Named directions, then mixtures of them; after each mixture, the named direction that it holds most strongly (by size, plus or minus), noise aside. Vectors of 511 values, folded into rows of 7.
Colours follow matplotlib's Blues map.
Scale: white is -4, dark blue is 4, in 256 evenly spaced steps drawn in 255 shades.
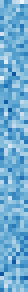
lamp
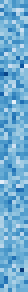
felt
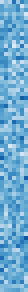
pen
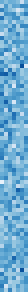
felt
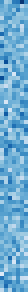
lamp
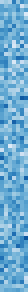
pen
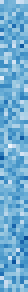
lamp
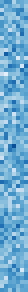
felt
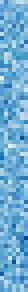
lamp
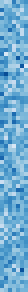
felt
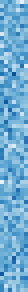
lamp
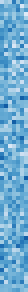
pen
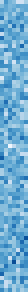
lamp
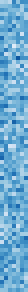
pen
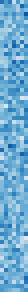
pen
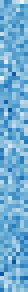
lamp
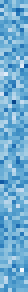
felt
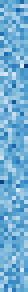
felt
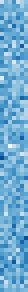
pen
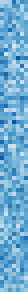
pen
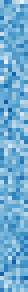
lamp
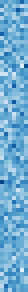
felt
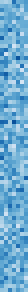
pen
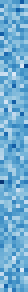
felt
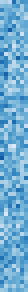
pen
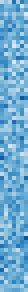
pen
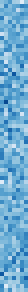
lamp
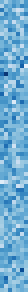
felt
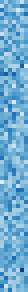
felt
